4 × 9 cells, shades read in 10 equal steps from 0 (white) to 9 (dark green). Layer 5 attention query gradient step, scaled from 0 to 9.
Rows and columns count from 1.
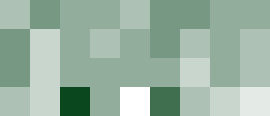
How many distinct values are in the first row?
3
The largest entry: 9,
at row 4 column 3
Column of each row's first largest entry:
2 1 1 3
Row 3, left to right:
5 2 4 4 4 4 2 4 3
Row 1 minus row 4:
0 3 -5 0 3 -2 2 2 3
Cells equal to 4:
13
